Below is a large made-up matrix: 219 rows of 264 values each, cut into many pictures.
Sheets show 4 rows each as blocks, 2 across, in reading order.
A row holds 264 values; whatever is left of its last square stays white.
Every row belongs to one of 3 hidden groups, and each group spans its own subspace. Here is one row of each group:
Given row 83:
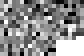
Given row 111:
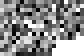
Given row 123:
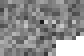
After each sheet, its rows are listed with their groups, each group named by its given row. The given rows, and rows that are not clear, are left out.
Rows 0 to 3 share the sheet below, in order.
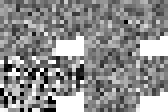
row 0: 111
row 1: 123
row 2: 111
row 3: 111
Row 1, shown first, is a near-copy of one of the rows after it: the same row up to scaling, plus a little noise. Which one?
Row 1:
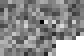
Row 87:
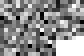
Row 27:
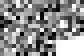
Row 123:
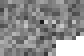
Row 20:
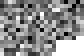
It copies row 123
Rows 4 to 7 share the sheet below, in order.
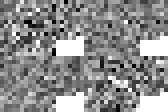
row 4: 111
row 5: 123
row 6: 123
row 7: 111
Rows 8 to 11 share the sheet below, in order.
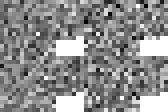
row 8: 83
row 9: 83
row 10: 123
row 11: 111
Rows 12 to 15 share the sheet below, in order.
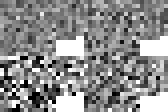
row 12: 123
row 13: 111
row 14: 83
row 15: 123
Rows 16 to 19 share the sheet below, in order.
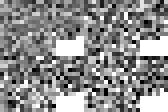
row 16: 111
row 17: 123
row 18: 83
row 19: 123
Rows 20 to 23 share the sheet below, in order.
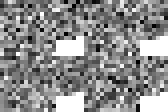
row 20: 123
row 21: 83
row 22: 83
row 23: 111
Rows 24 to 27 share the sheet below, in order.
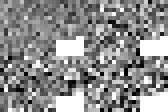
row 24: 83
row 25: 111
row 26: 83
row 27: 123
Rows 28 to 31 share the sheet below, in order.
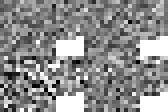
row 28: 111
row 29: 123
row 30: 111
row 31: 83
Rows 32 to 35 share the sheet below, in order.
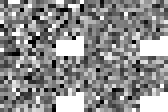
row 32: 83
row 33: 123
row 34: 111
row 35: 111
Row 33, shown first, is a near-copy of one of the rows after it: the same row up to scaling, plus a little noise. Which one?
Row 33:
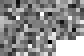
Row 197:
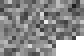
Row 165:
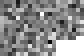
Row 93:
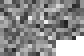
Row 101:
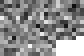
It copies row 165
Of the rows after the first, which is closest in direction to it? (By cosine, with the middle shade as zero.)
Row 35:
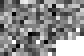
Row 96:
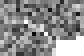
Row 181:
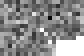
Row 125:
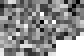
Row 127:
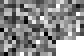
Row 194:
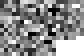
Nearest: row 194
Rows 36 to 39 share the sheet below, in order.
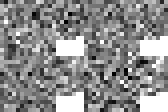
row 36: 83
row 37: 83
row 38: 123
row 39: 123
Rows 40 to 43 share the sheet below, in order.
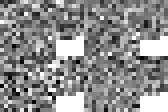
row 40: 83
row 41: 123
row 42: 111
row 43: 83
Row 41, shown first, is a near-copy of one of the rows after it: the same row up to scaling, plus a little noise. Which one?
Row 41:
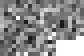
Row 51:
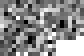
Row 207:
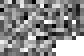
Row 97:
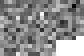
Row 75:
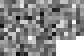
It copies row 51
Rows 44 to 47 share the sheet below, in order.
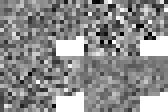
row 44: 111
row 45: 83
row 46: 123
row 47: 123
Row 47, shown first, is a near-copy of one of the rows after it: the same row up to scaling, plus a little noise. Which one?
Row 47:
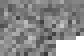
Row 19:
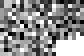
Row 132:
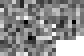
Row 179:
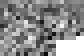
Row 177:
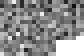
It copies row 179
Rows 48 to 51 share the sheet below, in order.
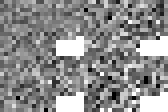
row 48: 111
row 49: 123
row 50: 83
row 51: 123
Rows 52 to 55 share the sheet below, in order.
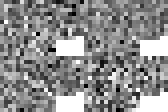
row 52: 83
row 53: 111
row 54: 111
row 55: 111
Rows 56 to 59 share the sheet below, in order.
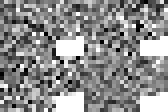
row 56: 111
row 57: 83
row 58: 83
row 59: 123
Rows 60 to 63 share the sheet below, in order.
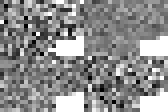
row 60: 83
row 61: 83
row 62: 83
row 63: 83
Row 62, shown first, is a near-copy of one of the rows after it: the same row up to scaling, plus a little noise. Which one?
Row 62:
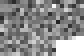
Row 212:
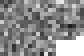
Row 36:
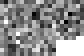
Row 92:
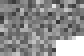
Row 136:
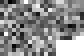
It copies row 92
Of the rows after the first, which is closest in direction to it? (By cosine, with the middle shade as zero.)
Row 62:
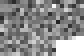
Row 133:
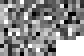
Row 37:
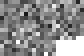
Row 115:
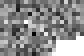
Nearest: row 37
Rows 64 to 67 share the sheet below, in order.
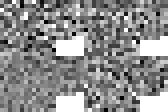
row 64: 123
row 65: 111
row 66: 83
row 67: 111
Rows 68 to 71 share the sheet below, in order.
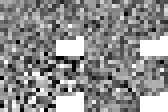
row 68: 83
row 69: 123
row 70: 83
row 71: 111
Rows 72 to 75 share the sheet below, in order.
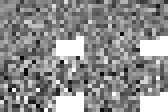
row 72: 111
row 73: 83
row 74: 83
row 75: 123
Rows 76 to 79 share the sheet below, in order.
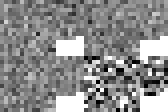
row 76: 83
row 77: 83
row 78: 111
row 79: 83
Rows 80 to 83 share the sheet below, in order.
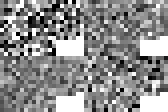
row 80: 111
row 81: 123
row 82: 123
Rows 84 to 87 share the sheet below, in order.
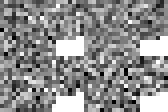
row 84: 111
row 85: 123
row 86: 111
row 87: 123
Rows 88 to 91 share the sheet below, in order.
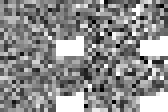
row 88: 111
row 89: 111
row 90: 83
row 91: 83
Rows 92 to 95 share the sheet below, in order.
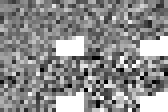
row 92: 83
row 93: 123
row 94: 123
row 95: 83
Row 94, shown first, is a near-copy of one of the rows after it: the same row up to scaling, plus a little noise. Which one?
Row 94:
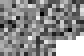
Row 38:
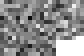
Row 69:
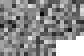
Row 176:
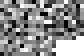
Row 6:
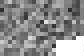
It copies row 69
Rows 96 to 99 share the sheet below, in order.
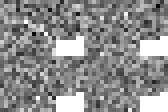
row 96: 111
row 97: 123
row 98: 111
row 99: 83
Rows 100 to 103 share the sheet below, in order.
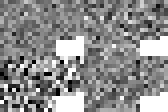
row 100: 83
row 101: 123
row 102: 83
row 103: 111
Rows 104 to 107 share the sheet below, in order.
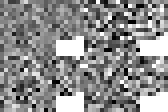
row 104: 83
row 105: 123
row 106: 83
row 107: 123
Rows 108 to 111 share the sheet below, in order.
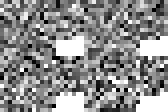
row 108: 123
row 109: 123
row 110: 83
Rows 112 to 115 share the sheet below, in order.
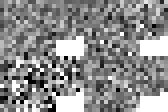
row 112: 123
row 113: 83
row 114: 111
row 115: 111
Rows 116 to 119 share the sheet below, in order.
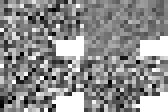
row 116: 111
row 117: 123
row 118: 123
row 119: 83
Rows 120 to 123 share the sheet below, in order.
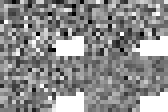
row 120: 83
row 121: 83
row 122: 111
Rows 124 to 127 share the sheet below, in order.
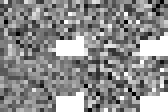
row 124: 83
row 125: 123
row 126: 111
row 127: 111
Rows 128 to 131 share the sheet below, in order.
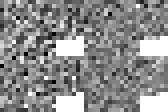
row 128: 123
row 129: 83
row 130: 123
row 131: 123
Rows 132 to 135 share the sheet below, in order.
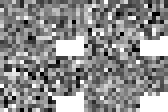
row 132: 123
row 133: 83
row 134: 111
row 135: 83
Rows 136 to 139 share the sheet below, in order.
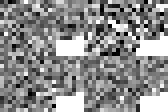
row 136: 83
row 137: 111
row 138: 123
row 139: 111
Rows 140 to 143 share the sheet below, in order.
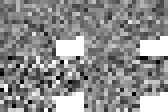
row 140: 111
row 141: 123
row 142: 83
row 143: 83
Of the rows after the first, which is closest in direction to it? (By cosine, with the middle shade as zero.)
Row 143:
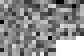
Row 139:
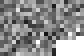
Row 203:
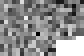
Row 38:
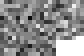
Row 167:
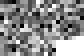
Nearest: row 203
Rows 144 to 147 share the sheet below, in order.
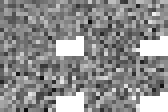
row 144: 111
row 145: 83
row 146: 123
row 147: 111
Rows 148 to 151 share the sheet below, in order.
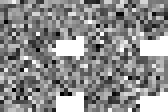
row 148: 83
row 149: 83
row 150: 83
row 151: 123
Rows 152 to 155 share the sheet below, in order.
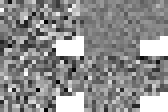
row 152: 123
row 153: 123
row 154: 83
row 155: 83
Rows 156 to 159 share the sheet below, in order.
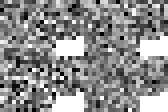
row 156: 123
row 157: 123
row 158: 111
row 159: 83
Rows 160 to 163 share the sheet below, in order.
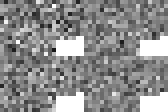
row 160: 83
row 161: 111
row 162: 111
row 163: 123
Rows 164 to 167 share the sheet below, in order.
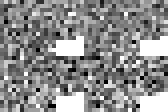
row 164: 83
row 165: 123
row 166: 83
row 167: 83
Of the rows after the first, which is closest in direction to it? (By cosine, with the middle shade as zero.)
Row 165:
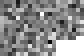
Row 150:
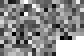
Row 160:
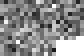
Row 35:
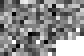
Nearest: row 160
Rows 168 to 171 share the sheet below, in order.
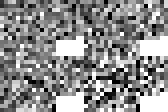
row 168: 123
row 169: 83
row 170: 111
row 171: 111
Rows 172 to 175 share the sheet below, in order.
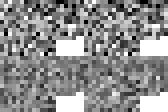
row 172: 83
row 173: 83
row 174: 111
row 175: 123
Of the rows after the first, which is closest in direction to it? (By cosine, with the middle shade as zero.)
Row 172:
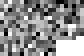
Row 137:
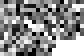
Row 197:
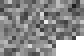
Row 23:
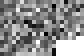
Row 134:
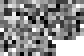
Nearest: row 23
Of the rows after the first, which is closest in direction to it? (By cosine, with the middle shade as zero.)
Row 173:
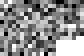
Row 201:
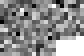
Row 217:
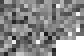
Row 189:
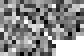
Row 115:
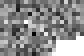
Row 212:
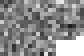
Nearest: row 201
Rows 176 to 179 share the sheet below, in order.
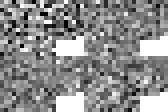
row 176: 123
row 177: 123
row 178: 111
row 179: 123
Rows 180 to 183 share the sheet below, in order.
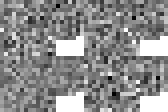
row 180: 111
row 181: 111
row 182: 123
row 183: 123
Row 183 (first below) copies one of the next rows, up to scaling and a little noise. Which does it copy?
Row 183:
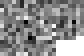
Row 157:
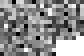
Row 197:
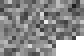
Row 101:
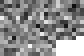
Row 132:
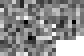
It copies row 132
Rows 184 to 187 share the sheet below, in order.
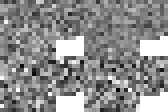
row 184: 83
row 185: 123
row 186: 83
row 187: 111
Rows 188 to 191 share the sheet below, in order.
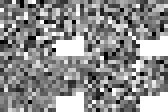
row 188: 123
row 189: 111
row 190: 83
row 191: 111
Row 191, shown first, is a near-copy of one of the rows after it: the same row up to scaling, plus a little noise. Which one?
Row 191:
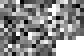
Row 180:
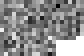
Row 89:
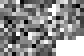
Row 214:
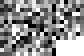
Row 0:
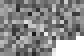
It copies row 89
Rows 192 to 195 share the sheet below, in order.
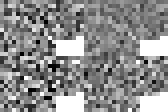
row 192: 111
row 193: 111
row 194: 111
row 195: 83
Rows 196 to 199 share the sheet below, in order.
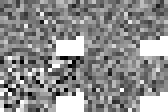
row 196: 123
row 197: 123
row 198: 123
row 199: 83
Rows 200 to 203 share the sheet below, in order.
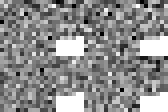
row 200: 83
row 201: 83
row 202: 123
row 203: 83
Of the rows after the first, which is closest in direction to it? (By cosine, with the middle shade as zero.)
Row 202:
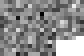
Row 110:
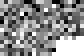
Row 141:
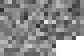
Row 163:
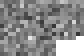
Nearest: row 163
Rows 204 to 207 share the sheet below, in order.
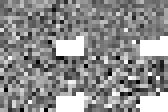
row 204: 111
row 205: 111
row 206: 83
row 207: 123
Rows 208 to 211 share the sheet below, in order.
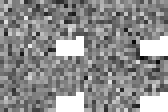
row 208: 83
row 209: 111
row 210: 111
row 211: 83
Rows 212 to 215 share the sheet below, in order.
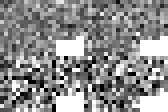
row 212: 83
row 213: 111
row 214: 111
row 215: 83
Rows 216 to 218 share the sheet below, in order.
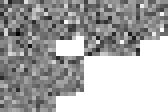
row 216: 83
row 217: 111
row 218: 83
